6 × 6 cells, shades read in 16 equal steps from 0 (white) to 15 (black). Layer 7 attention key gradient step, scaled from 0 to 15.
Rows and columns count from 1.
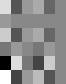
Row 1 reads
2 10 6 5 9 7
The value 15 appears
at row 5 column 1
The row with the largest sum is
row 5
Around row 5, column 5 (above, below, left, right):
6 10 11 7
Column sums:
34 46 40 40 44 42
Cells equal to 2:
2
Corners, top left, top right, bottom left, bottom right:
2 7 0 7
